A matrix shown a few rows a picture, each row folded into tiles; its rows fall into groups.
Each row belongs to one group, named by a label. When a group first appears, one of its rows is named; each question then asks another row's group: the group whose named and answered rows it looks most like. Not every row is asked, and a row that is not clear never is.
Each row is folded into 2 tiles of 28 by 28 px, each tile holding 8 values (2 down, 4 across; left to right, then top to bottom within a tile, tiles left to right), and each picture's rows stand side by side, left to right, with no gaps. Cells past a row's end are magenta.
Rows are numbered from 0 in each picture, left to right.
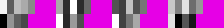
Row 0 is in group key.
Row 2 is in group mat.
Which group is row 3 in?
mat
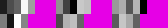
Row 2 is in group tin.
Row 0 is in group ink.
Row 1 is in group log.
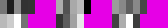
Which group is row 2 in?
tin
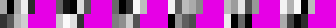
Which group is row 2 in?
log
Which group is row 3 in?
key
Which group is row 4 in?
mat
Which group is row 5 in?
mat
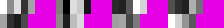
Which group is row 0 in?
mat
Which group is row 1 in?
ink
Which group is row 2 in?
log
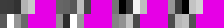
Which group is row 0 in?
log
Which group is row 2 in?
log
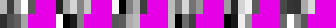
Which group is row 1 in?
mat
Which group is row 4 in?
ink
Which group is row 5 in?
log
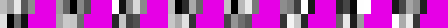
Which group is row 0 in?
mat
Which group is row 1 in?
tin
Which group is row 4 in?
key
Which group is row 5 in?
tin
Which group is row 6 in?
log
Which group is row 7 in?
tin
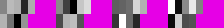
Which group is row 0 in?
mat
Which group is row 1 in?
log
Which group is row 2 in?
log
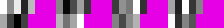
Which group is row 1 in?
ink
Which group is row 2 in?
ink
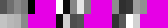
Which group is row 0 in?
tin
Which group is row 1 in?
key
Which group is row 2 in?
ink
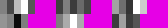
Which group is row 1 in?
tin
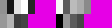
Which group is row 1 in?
key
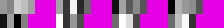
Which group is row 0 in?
key
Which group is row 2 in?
tin
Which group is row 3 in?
tin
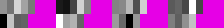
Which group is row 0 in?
key
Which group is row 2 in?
mat
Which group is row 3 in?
ink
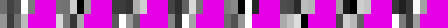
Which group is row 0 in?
ink
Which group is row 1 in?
mat
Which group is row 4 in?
ink
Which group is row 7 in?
log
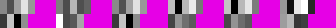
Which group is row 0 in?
key
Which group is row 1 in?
mat
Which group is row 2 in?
key
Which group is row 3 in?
key
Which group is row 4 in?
key
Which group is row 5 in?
key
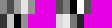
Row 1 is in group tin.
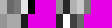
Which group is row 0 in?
tin
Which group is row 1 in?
key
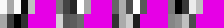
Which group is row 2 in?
tin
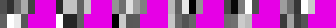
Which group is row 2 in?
key
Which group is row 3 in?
mat
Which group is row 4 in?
ink
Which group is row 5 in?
log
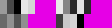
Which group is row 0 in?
log
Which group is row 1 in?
tin
